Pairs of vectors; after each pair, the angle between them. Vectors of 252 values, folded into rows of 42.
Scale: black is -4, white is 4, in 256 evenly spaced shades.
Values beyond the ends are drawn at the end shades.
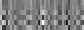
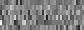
orthogonal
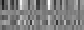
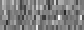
partly opposed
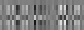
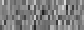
partly aligned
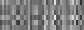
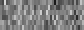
partly opposed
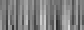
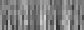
nearly parallel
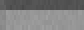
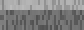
nearly opposite
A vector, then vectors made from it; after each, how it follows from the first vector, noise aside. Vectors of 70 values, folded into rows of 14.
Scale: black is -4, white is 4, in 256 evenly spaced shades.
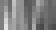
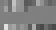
partly zeroed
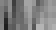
negated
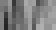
negated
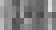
wrapped around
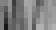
negated
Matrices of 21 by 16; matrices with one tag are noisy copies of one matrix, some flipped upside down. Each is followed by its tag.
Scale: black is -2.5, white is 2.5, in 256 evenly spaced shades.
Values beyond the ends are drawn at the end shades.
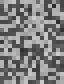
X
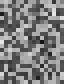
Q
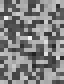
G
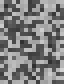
G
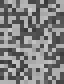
X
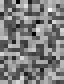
G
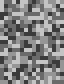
G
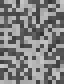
X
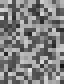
Q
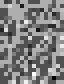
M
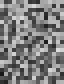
M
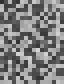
Q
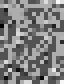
M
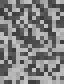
M
